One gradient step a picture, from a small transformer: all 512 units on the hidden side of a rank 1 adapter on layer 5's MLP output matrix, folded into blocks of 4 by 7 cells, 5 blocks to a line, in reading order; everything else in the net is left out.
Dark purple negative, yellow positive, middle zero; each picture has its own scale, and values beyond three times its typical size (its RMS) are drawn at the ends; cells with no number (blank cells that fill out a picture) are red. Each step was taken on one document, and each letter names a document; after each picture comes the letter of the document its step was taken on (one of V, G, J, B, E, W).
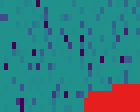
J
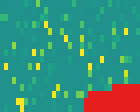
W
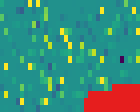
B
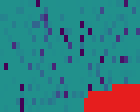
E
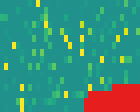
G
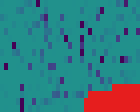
B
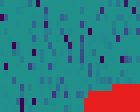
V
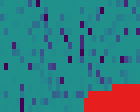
B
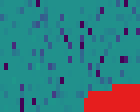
E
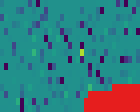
B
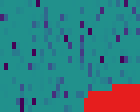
V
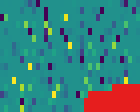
J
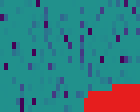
V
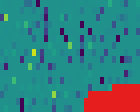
J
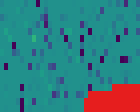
E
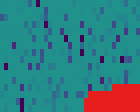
G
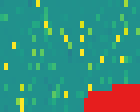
G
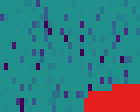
G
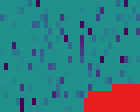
B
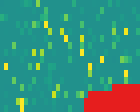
W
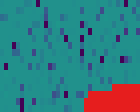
V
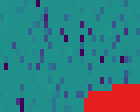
J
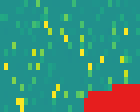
W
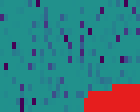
V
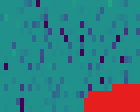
J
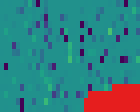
E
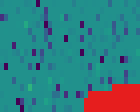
G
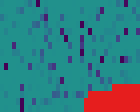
B
